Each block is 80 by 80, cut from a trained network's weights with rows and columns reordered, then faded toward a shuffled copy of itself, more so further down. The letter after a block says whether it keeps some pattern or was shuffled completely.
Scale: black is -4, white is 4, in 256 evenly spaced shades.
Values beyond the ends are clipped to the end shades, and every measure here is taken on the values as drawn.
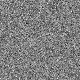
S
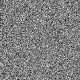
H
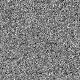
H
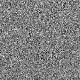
H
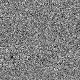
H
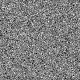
S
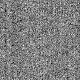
H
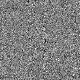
H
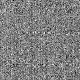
H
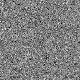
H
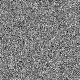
S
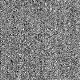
H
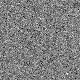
S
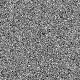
S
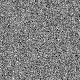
S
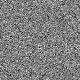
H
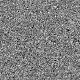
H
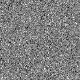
H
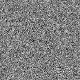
H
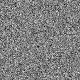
S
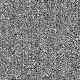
H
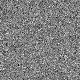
S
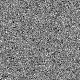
S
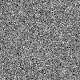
S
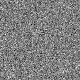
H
